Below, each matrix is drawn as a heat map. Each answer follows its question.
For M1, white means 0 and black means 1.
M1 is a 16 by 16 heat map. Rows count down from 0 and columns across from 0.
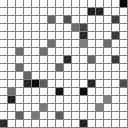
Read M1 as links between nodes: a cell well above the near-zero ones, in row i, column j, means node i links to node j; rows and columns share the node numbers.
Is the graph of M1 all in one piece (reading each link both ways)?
yes
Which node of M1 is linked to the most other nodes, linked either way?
node 10
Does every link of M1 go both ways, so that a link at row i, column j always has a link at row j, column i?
yes
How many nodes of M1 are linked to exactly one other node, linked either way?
2
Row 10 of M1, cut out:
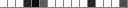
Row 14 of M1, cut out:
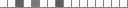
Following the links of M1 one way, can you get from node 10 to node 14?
yes
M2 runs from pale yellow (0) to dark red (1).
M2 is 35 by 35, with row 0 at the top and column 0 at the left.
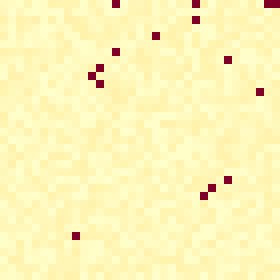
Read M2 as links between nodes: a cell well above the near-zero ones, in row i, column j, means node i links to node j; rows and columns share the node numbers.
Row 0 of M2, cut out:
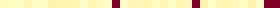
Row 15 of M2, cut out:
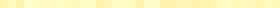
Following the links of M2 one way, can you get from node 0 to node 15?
no
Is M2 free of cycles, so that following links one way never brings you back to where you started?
yes
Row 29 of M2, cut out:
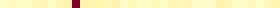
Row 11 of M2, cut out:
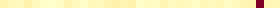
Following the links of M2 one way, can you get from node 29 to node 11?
yes
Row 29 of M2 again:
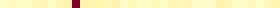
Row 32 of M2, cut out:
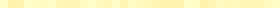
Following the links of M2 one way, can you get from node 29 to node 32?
yes
